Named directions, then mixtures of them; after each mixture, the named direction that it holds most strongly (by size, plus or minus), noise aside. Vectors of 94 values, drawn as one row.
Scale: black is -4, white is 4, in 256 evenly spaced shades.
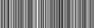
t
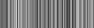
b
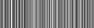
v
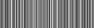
v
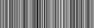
t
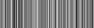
v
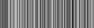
b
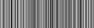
v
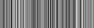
v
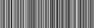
v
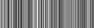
t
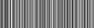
v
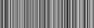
b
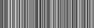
v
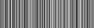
v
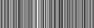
t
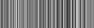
b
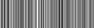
t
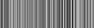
b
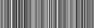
v
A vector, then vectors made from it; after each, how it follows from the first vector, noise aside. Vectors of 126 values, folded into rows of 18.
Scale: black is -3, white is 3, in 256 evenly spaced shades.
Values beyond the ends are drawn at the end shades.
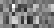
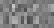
shrunk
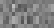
shrunk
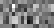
copied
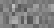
shrunk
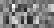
copied
